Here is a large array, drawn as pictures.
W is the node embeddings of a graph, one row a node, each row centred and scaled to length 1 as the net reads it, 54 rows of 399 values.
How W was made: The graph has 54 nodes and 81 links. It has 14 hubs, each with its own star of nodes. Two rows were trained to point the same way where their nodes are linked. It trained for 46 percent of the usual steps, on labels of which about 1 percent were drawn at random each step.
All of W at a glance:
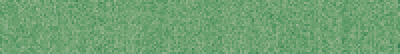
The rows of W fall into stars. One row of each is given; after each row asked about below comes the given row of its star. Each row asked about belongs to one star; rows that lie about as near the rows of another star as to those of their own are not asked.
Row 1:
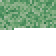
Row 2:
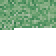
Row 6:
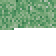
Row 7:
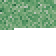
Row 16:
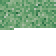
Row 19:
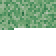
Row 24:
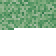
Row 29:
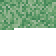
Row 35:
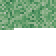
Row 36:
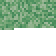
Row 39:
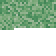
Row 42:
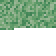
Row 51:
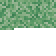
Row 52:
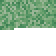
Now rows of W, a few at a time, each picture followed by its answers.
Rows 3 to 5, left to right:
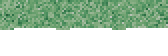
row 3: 24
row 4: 1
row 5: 16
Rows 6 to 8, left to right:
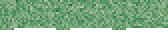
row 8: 2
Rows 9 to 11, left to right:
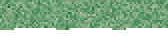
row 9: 51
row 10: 16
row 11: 7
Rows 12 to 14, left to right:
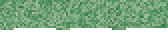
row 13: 42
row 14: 19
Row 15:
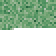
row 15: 39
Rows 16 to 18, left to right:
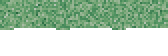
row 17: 35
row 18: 2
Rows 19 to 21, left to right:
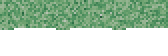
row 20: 42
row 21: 24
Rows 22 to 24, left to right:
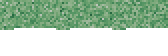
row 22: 51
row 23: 24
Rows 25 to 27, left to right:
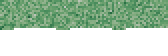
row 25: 52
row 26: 29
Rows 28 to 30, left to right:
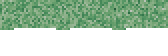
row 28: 6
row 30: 29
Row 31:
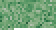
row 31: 36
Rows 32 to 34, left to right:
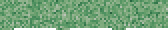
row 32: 51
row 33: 16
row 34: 2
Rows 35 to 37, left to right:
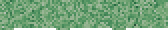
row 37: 29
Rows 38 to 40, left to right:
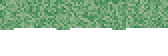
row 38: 16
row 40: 29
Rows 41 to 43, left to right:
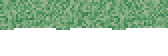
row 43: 52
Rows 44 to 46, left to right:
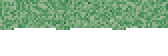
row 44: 6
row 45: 35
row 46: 19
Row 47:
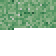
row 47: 42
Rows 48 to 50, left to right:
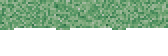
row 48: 51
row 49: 35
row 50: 2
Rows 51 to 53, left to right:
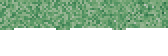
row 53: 36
